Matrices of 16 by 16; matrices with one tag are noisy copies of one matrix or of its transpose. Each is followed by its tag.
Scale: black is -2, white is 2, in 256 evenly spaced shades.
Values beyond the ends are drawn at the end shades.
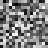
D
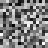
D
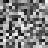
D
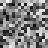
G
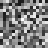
D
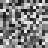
D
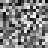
D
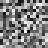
D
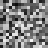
D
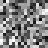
G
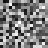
D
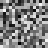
D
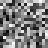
G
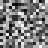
D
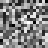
D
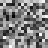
G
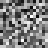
D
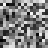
G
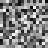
D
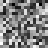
G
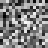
D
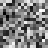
G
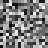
D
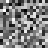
D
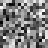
G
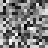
G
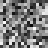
G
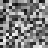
D
